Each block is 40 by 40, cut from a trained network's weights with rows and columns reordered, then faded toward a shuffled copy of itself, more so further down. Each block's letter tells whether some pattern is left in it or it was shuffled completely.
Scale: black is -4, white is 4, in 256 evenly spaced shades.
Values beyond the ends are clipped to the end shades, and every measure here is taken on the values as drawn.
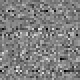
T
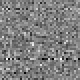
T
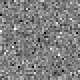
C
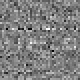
T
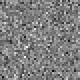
C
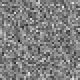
C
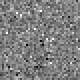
C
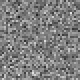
C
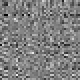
T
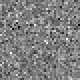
C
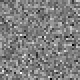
C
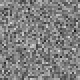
C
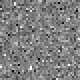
C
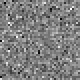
C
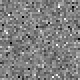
C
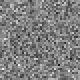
C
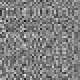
T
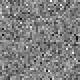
C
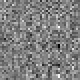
T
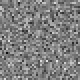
C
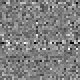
T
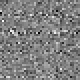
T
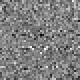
T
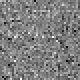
C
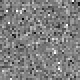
C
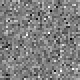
C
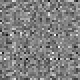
T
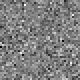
C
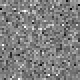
C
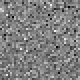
C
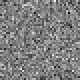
C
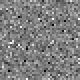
C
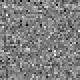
C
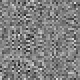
T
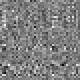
T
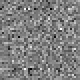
T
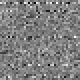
T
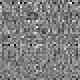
T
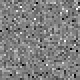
C
